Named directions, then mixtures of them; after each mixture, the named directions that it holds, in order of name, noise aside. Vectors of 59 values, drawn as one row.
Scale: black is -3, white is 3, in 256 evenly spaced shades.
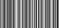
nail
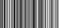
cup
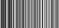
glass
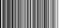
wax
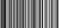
cup, glass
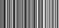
cup, glass, nail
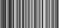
glass, nail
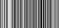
cup, glass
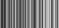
cup, glass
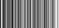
wax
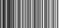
glass, nail, wax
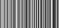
glass, nail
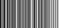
cup, nail, wax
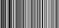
glass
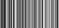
cup, glass, nail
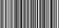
nail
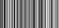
cup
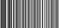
glass
